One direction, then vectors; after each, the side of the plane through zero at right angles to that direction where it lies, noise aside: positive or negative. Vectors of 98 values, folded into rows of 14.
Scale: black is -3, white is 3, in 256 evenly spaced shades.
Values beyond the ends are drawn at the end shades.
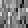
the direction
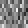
negative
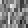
positive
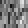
negative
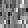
negative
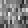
positive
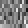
negative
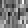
negative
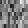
negative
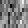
negative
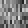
positive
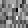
positive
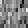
positive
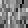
positive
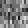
negative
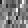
negative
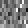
negative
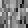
positive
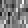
negative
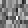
positive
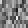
positive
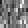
negative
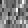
negative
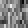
positive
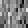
positive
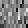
positive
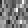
negative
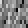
positive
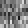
negative
